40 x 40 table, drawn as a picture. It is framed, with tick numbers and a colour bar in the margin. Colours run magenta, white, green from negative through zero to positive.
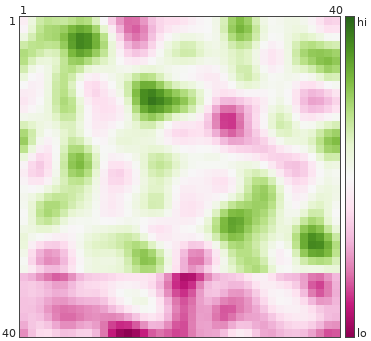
The field is mottled with small blotches. The histogram is bell-shaped. Neither half mirrors the other. Overall the values sit about 50% of the way up the scale. No lone cell stands out from its neighbours. The top part is higher, up to a seam about 80% of the way down.
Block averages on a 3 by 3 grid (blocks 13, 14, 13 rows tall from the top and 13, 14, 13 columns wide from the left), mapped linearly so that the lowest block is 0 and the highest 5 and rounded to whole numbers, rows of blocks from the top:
5 4 4 / 4 3 4 / 0 0 2
